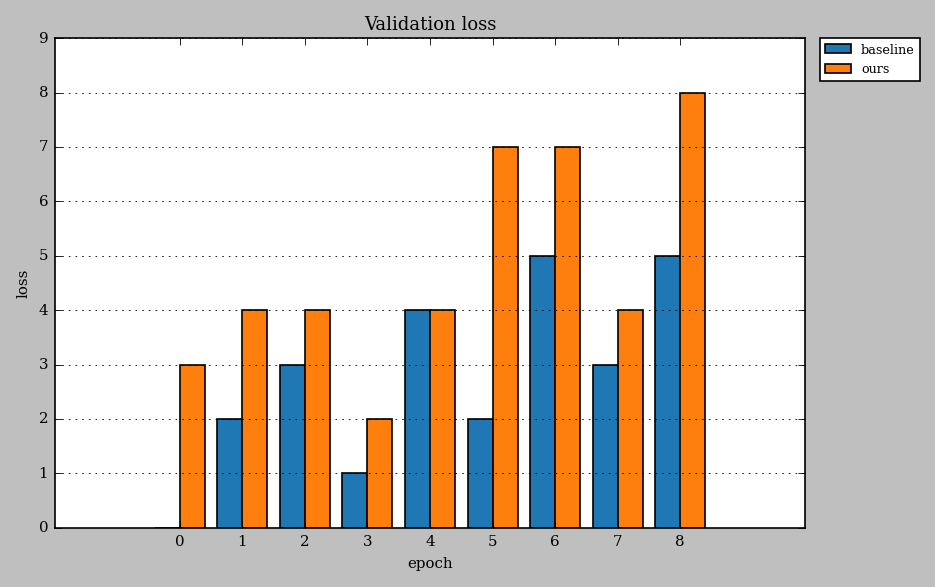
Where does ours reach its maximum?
8
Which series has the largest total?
ours
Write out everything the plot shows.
Title: Validation loss
x-axis: epoch, ticks 0 1 2 3 4 5 6 7 8
y-axis: loss, ticks 0 1 2 3 4 5 6 7 8 9
Legend: baseline, ours
Values:
baseline: 0 2 3 1 4 2 5 3 5
ours: 3 4 4 2 4 7 7 4 8
